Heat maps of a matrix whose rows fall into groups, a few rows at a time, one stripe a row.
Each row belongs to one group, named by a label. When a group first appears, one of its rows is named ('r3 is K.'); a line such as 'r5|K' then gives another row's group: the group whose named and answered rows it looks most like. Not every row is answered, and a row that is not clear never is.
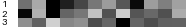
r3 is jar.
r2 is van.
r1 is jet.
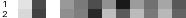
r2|jar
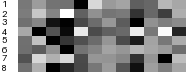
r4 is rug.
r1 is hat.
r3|jet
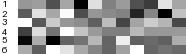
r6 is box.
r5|van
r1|hat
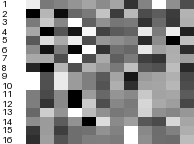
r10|jar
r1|jar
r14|hat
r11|rug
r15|van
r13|box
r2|van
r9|jar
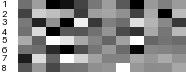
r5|box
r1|jet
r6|jet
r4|jet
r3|rug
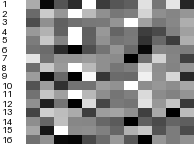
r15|box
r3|van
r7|jar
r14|jar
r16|jet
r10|van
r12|rug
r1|rug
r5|hat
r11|box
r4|hat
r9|rug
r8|box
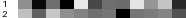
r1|rug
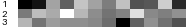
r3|jar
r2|box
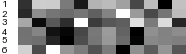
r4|jet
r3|rug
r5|jet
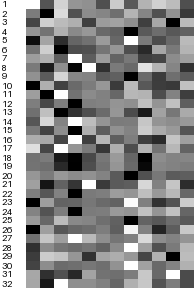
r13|jet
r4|jar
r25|jar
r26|van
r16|hat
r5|van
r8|rug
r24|rug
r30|van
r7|hat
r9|jar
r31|rug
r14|box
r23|van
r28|van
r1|jar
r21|rug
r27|box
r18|jet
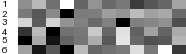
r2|rug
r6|rug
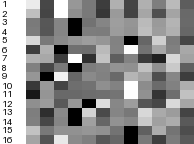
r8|rug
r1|jar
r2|jar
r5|jar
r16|jar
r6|van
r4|rug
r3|rug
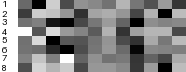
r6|jet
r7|hat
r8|hat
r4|jar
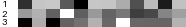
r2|hat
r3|van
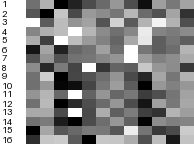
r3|jar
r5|box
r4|box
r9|jet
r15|van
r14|jet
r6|van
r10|jet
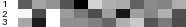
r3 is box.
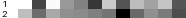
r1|jar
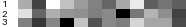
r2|jar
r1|box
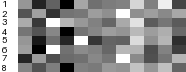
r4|rug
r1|rug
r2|van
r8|rug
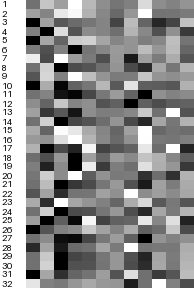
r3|van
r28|van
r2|box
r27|jet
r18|rug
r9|box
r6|rug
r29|jet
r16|box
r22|van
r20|hat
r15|box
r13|rug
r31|van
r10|van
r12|jar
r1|box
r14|jet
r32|jar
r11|jet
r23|box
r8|jet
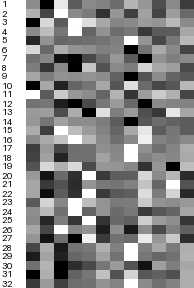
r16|box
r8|rug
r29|van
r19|hat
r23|box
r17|van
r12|jet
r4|hat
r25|rug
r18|van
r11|jar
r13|hat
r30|jet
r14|jar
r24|hat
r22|rug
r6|jar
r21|rug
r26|jar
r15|box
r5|van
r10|van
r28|van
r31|van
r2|jar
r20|rug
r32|van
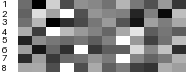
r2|hat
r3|jet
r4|box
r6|rug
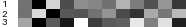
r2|jet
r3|rug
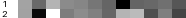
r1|jar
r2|box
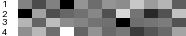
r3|jar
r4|hat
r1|rug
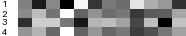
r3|hat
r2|hat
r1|rug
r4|hat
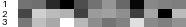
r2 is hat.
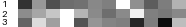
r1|van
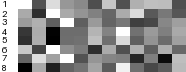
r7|hat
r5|van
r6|jar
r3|hat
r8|van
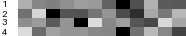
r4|jar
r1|jar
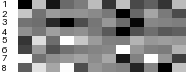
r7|jar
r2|jar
